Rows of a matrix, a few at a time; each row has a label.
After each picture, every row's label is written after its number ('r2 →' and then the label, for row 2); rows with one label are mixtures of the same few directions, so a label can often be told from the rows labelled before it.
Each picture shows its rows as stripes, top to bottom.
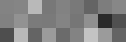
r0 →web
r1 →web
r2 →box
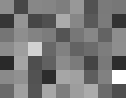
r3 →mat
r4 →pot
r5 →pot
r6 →web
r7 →pot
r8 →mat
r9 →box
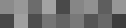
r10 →pot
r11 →pot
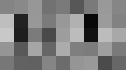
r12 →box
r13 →mat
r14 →mat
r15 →pot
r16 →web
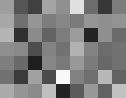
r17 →box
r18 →pot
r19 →mat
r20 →box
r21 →web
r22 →pot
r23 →pot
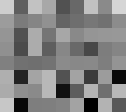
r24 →pot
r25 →pot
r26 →pot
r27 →box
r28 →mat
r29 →mat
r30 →pot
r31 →mat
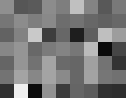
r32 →box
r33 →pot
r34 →box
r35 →web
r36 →mat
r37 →mat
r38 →pot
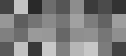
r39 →pot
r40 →box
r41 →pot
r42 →box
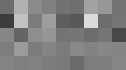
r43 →box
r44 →mat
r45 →mat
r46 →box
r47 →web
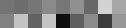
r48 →web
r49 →pot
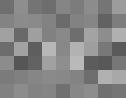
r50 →mat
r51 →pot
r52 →pot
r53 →box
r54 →box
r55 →web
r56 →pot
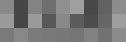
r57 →box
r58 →box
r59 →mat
